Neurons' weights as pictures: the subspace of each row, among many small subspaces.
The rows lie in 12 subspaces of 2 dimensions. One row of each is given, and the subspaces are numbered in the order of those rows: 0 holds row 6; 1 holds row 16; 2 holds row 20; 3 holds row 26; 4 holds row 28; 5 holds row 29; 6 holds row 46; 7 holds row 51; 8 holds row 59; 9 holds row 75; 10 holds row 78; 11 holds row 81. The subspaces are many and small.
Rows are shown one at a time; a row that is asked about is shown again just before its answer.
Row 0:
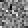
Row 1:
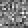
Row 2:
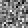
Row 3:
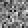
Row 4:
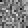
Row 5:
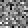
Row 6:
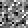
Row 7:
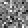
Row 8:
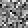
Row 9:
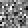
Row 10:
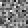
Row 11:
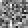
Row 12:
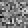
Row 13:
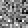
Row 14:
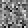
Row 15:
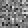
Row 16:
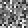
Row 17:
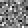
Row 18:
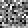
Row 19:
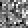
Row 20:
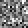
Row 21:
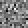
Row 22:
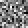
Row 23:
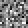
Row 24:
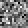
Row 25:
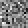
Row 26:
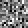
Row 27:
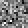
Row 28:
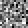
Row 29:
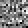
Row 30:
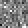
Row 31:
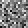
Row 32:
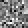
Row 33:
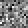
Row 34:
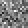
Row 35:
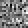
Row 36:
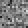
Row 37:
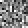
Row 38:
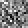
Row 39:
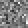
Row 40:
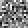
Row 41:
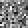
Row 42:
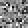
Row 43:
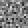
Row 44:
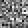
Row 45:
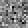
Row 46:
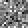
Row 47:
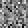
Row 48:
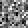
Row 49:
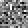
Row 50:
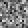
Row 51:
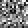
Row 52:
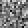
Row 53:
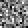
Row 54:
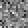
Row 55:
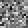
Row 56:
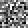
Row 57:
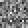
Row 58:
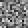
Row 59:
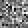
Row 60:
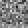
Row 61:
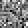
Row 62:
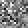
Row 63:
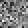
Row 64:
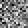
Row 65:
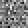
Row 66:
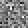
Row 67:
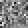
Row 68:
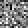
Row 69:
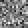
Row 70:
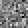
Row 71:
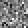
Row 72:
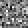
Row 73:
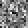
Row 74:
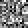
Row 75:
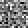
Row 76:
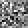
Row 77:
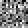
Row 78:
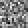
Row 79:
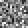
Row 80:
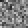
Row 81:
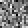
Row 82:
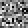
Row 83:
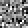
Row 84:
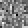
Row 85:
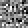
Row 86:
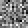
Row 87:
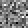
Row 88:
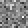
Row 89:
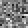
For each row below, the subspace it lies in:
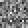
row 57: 7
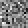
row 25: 10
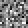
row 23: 4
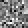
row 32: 3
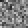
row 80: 2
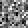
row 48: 0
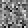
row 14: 1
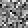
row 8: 3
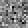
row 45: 8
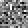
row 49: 9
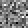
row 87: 8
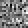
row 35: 5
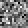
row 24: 10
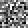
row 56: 4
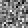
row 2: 3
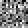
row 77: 7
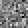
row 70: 8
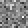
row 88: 9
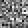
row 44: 8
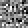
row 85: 5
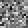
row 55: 0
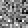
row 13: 8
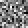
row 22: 2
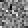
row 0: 11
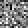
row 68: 9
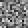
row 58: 7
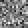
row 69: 2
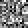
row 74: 2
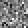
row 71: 3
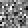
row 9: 0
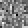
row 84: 11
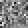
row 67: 0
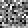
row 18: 8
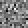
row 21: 4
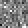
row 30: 6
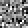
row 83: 5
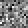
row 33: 0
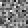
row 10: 7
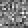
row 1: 4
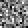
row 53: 2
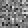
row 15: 8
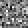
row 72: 5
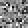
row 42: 5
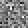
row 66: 9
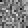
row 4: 11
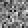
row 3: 6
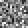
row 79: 2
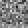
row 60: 7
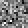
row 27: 3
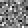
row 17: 0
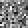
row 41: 0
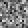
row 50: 7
